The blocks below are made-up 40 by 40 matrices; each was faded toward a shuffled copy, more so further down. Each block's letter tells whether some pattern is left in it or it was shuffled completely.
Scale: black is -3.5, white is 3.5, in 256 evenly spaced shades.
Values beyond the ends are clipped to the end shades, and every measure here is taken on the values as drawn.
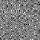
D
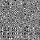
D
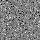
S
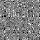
D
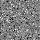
S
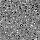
S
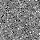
S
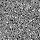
S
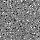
S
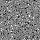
S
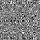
D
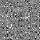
D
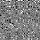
D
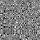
D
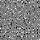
D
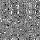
D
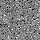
S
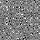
D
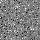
S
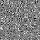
D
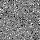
S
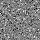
S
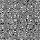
D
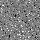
S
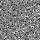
S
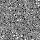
S
